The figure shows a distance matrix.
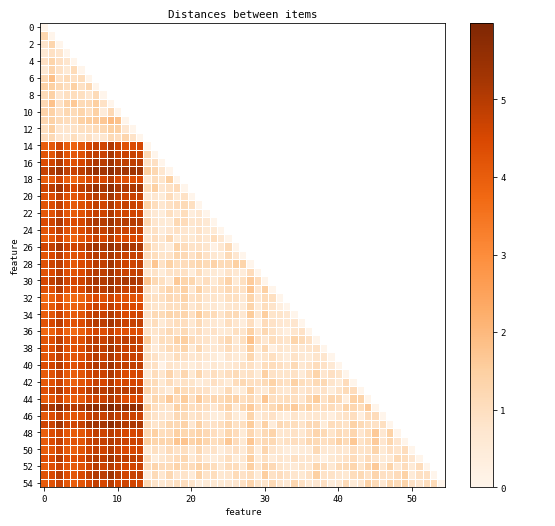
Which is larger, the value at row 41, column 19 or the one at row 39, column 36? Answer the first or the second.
the first
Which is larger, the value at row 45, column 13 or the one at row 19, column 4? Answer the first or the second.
the first
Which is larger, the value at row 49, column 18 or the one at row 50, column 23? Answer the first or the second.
the first
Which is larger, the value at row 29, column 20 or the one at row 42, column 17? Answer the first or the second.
the second
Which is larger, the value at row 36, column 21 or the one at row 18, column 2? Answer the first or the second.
the second
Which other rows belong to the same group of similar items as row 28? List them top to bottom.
14, 15, 16, 17, 18, 19, 20, 21, 22, 23, 24, 25, 26, 27, 29, 30, 31, 32, 33, 34, 35, 36, 37, 38, 39, 40, 41, 42, 43, 44, 45, 46, 47, 48, 49, 50, 51, 52, 53, 54
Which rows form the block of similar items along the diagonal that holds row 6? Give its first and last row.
0 to 13
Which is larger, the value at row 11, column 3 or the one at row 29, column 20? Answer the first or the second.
the first
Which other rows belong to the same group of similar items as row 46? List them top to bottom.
14, 15, 16, 17, 18, 19, 20, 21, 22, 23, 24, 25, 26, 27, 28, 29, 30, 31, 32, 33, 34, 35, 36, 37, 38, 39, 40, 41, 42, 43, 44, 45, 47, 48, 49, 50, 51, 52, 53, 54
